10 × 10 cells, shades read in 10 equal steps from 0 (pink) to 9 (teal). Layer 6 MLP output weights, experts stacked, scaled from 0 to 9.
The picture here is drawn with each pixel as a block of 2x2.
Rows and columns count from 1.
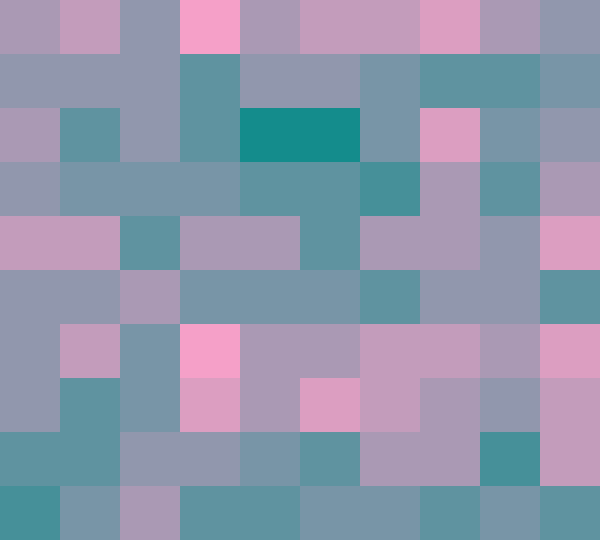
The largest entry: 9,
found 2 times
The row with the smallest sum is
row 1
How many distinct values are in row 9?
6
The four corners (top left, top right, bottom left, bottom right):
3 4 7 6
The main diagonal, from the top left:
3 4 4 5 3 5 2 3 7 6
